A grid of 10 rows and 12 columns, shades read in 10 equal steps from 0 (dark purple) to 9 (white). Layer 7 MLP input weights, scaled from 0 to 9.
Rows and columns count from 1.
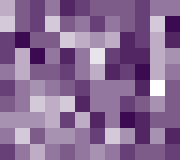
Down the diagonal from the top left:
6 3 3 4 2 2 4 4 5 3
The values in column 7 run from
1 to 8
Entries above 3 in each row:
4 5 5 6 6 7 7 6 8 6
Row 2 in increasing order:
0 2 2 2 3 3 3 4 4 7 7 7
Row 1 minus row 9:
2 -4 -1 -1 -4 -2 1 -4 -2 1 -1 3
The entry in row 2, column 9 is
3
